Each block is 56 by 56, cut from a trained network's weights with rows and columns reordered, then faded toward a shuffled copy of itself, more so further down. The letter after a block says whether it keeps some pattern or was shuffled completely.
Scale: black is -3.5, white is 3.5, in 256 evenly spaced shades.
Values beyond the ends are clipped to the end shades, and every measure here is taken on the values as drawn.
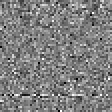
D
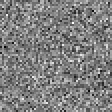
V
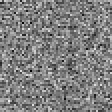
D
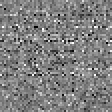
D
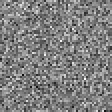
D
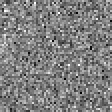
V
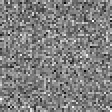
D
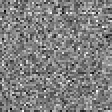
D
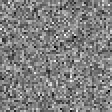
V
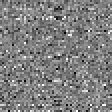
D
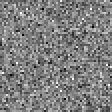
V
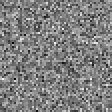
V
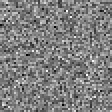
V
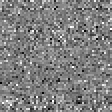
D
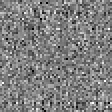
D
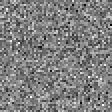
V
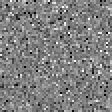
V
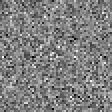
D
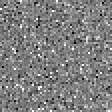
V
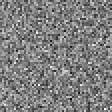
V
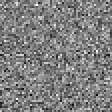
D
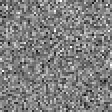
V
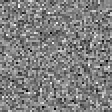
V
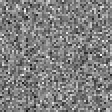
D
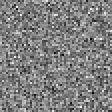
V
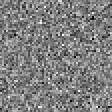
D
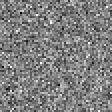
V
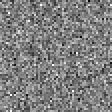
V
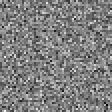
V
